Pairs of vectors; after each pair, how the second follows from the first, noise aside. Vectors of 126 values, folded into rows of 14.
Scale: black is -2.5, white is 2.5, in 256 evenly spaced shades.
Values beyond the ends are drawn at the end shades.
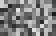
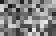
sign-scrambled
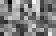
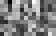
copied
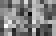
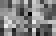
copied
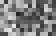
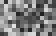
copied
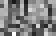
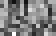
copied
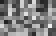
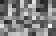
copied
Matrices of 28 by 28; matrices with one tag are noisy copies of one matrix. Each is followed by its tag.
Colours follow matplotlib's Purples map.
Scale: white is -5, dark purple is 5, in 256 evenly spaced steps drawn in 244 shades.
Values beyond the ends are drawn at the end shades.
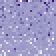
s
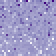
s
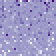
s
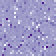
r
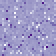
r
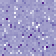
r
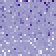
s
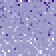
s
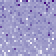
s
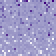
s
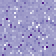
r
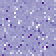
r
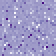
r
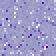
r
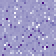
r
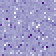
r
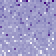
s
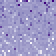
s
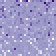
s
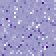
r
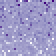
s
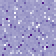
r
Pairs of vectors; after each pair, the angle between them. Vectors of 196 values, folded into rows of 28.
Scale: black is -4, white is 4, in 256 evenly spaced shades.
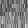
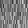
partly aligned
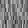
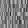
partly aligned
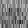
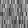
partly aligned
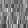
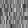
partly opposed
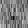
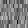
orthogonal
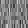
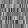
partly opposed
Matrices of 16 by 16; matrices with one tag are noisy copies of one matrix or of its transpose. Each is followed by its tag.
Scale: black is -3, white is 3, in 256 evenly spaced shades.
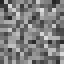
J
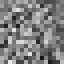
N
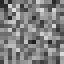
J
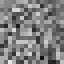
N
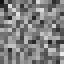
J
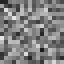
J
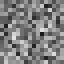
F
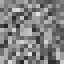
N
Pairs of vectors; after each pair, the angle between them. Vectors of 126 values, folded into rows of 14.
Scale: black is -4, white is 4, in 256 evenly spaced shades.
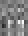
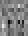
nearly opposite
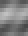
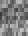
partly opposed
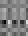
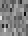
orthogonal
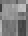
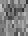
partly opposed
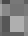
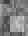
nearly parallel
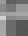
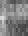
nearly parallel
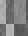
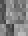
nearly opposite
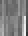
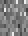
orthogonal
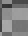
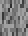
orthogonal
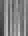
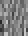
partly aligned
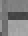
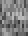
partly opposed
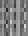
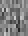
partly opposed
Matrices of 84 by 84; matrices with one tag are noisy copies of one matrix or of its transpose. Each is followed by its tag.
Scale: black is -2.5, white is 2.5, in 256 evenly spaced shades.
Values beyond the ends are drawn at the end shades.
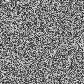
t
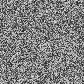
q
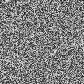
t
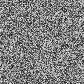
q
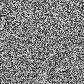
t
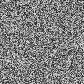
t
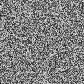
t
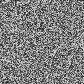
t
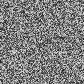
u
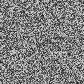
u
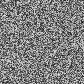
t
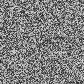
u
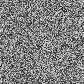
q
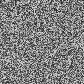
t
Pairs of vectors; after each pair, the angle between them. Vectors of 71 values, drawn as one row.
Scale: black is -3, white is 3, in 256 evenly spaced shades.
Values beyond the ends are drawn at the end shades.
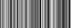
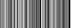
nearly parallel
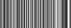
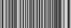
nearly opposite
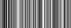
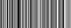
partly opposed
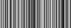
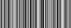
partly opposed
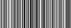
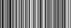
nearly opposite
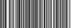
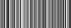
partly opposed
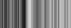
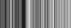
nearly parallel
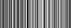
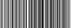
nearly opposite
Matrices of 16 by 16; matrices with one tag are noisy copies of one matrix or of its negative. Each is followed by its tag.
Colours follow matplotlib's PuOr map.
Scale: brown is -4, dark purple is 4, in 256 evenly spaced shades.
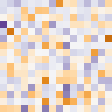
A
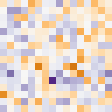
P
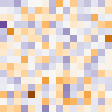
A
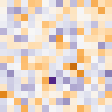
P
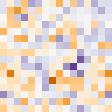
P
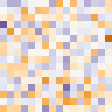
A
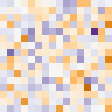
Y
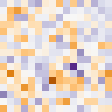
P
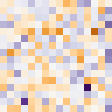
Y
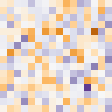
Y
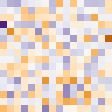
A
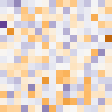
A
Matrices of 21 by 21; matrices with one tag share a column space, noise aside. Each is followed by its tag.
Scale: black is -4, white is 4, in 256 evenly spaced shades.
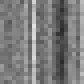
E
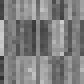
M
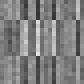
M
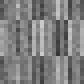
M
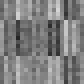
M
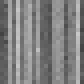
E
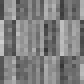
M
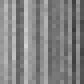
E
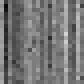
E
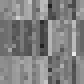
M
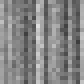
E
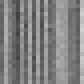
E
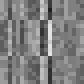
M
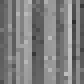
E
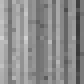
E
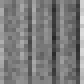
E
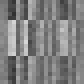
M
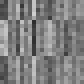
M
